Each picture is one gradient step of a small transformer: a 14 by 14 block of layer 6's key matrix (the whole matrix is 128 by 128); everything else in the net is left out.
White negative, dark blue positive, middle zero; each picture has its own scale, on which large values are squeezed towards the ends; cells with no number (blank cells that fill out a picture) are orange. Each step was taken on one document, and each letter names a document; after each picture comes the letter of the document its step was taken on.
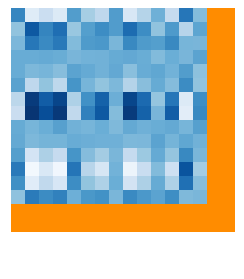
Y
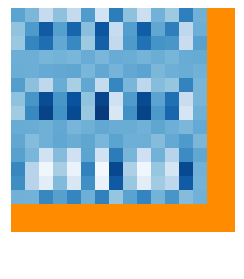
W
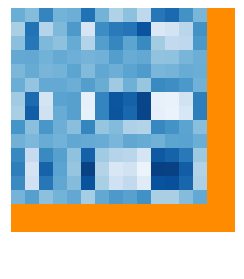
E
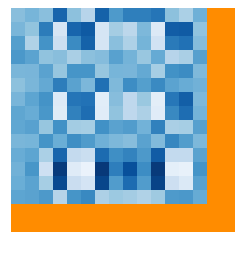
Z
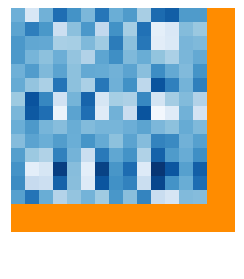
W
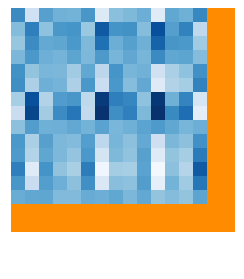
Y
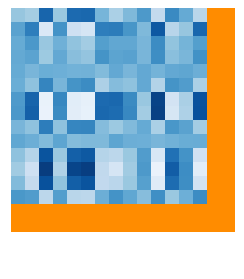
E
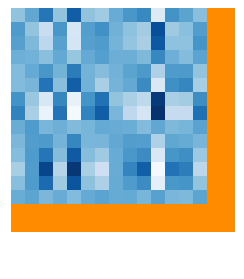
Y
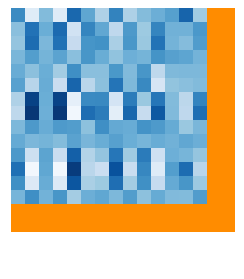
Y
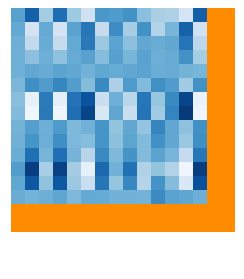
Y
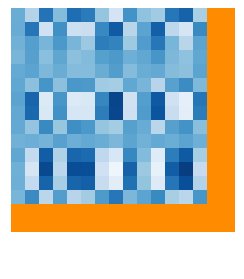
E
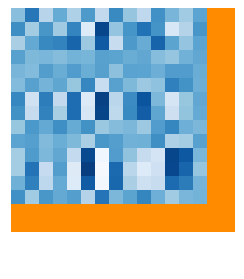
Z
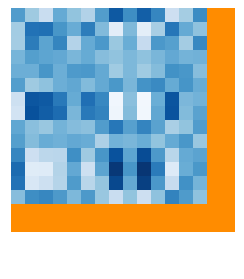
E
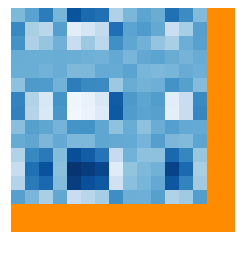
E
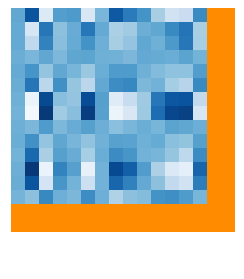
Y
